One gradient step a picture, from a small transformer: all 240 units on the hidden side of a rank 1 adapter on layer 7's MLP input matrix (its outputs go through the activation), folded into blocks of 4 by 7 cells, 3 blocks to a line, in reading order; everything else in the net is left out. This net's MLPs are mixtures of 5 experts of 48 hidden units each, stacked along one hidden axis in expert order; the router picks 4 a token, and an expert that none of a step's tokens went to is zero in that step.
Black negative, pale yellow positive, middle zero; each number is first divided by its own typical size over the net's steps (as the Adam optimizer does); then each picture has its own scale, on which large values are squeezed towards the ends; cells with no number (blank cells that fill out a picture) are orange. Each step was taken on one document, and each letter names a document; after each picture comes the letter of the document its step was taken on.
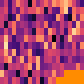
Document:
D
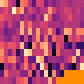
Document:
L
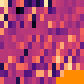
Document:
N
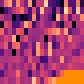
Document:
D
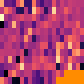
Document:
N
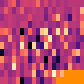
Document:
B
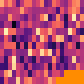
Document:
D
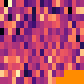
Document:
N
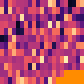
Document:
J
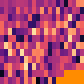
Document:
J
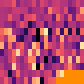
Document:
B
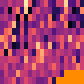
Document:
D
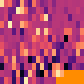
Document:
L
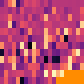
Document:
B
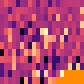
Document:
B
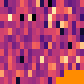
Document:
N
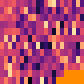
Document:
D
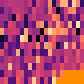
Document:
J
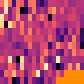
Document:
N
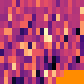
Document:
B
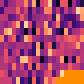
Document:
D
